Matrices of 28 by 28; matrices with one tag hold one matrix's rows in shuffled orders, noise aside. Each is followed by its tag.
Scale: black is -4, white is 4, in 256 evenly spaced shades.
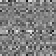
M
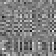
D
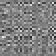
D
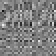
D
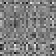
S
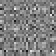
S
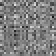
S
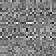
M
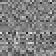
M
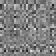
S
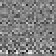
M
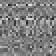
M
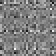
S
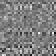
D
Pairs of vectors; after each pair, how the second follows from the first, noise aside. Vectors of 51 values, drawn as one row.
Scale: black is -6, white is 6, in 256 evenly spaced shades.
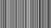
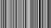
scaled up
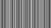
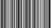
scaled up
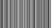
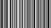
scaled up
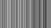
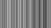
copied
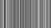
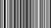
scaled up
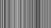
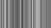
negated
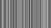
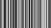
scaled up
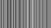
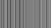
partly zeroed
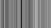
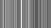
negated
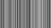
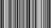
scaled up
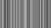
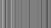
partly zeroed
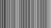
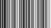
scaled up
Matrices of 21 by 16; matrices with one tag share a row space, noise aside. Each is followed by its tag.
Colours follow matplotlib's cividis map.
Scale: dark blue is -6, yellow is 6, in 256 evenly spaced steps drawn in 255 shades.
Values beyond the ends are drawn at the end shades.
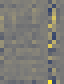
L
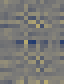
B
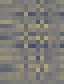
B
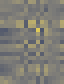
B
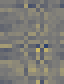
B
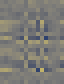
B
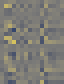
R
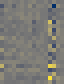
L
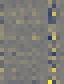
L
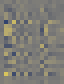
R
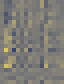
R
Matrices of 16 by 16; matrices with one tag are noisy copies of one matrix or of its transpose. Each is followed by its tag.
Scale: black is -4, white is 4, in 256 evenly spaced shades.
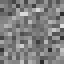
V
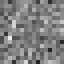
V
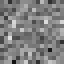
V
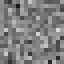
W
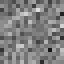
V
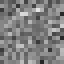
V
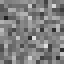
W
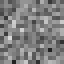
V
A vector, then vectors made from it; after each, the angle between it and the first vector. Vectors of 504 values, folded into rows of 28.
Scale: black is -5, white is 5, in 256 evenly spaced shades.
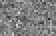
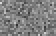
partly opposed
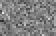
partly opposed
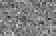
nearly parallel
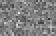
nearly parallel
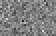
orthogonal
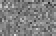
partly opposed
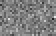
orthogonal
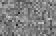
nearly opposite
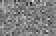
partly opposed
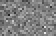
orthogonal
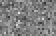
nearly parallel
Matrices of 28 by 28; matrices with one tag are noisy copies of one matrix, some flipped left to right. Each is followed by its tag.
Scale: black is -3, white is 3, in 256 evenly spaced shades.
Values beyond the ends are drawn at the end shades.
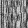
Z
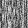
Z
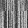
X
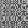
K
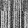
X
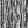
Z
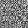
K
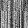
X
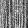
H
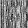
Z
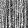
H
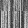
X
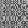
K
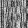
Z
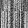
X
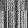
X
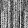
X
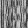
Z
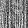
H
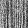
H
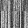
X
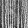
H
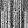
X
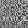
K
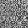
K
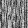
Z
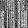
X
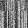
X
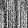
X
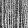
H
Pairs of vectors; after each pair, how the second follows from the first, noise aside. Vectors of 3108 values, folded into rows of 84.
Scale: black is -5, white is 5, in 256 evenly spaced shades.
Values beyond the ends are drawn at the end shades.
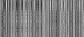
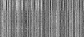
negated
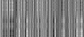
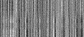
negated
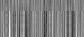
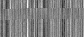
wrapped around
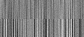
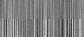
negated
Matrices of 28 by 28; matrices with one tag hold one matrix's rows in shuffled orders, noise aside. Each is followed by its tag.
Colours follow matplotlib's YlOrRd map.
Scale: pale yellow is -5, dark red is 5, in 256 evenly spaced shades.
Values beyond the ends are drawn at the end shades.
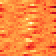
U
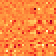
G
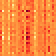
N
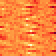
U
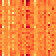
N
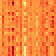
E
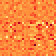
G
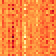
E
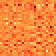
G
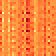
N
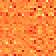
G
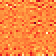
G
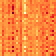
E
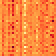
E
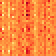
N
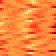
U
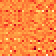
G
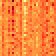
E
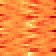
U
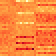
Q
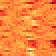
U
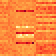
Q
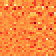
G
